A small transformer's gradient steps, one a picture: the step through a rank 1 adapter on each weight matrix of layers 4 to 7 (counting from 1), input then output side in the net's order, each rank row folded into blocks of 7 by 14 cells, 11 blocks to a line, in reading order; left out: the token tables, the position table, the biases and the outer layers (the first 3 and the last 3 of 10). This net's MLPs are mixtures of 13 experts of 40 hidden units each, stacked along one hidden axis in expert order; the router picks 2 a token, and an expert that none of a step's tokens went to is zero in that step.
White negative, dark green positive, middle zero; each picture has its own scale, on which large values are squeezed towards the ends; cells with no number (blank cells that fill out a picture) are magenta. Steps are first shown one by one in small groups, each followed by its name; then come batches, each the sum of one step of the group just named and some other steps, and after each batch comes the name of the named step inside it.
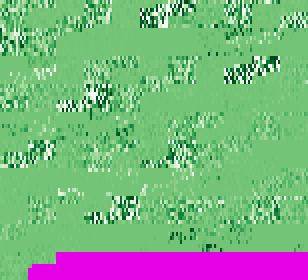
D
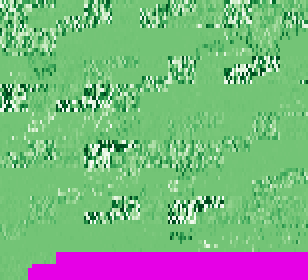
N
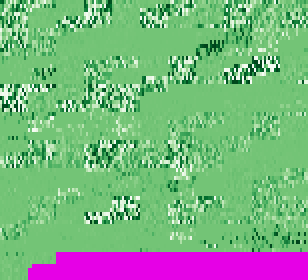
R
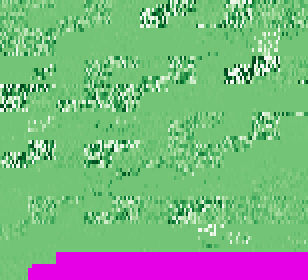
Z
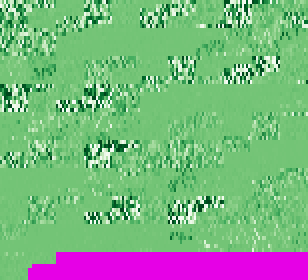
N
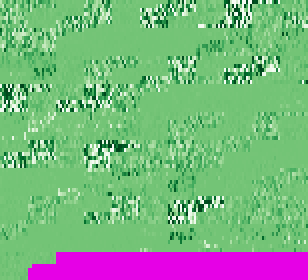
N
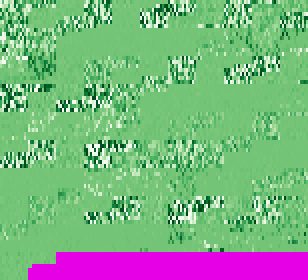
N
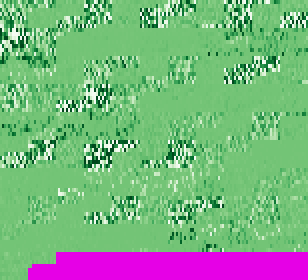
D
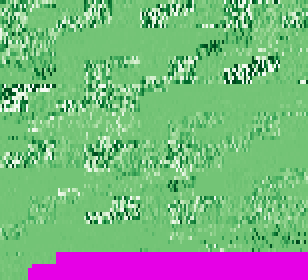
R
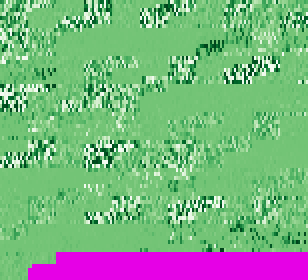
R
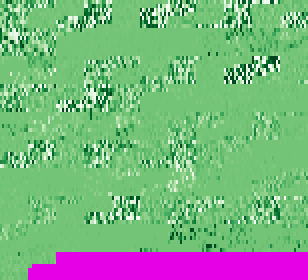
D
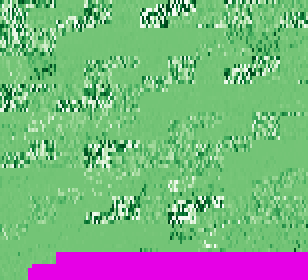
N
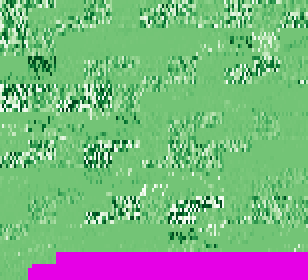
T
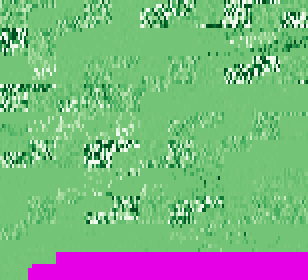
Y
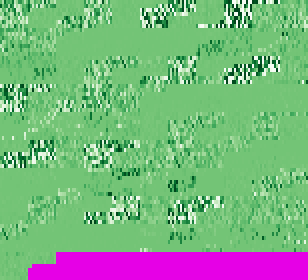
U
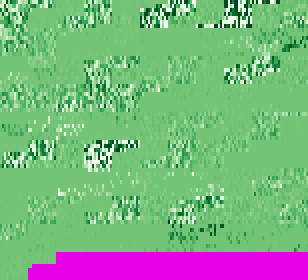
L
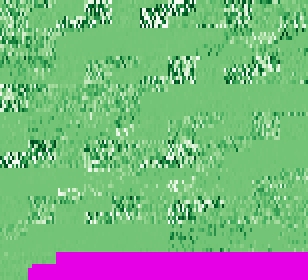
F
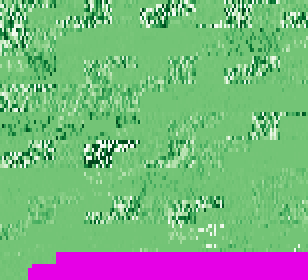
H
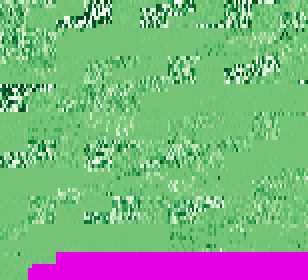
F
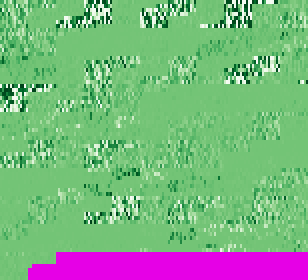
U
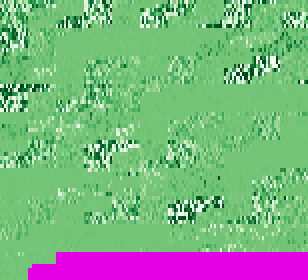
Y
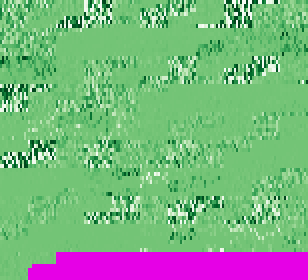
U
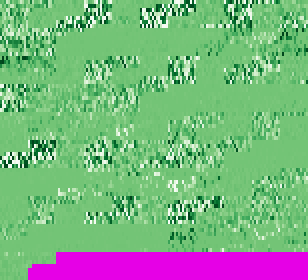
F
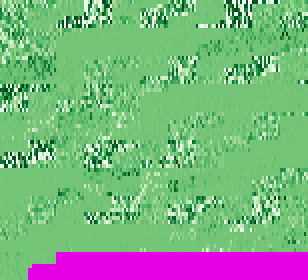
U
